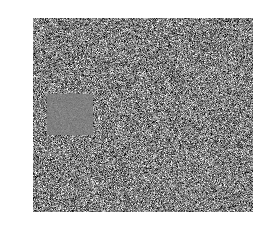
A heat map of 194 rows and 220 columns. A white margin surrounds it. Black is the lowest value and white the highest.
Grain: fine. Odd rows or columns: none. Calmest part: middle left. Odd patch: calmer, in the middle left. Slope: none. Stripes: none.
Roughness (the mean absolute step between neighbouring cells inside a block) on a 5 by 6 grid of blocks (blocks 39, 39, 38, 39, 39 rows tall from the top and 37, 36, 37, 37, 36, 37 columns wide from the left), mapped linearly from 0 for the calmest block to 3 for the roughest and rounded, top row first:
333333 / 333333 / 003333 / 333333 / 333333
